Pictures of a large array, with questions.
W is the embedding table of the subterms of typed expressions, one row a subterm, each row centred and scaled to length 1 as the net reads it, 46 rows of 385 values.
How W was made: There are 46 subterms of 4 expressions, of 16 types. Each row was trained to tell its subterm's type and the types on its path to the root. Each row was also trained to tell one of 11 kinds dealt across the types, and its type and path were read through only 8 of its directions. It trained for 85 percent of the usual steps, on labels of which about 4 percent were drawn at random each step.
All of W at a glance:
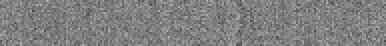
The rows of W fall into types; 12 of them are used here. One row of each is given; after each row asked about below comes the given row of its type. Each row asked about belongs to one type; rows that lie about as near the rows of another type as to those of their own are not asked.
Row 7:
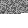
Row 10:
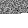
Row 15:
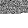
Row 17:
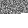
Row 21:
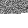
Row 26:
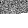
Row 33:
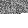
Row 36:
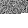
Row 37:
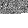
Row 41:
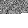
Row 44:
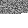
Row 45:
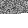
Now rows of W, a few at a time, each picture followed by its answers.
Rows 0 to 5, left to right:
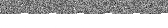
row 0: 15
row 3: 15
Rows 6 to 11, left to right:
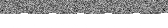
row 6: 26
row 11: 10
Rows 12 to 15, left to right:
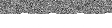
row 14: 37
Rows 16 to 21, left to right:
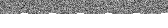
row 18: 33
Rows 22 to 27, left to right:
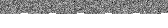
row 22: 26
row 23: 44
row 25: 37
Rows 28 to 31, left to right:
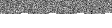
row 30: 10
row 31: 41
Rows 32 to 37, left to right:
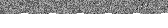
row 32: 15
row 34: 45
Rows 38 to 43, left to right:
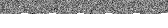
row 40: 33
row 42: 33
